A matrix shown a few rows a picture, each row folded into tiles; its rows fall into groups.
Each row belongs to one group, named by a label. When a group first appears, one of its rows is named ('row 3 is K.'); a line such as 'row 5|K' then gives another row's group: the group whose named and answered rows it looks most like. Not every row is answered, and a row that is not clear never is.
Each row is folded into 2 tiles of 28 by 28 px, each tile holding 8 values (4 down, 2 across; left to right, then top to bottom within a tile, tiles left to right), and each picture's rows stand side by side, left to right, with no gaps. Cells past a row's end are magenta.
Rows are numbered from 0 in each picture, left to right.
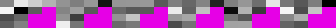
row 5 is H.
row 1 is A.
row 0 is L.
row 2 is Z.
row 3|H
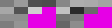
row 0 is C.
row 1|L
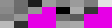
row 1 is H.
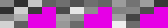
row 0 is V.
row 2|A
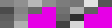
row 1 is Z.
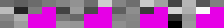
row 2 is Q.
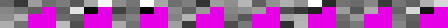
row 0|V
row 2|Q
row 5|Z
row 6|H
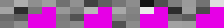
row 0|L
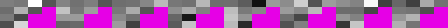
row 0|Z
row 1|H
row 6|Z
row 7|V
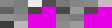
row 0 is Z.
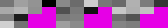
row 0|A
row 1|Q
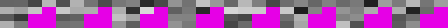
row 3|Q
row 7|L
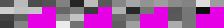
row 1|V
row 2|L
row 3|Q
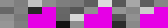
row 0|Q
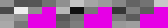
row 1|L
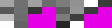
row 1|Z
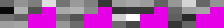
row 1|A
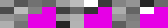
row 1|Z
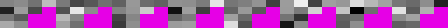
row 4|A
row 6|L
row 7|H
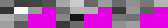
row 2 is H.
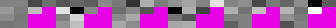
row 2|V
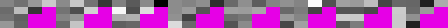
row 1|C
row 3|A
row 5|Z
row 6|Z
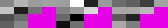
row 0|L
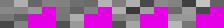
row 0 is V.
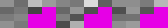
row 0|Q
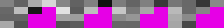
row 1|H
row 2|H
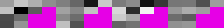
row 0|L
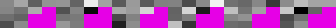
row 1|Q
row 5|L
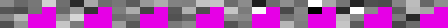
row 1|V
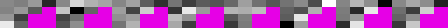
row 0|A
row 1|L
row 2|C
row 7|C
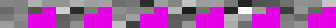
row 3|L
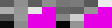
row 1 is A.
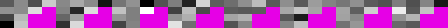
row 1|C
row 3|V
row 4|Z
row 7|H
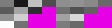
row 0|V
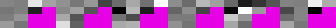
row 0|Q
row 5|Q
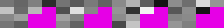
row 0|H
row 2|C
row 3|Q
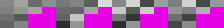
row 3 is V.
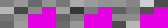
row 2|Z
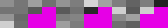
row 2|H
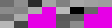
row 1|L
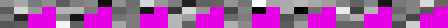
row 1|A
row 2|Q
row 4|Q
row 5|L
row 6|H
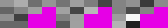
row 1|C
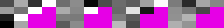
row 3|V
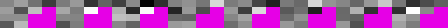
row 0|C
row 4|C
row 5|Q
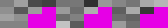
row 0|C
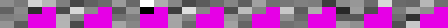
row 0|Q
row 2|Q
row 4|V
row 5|H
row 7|Z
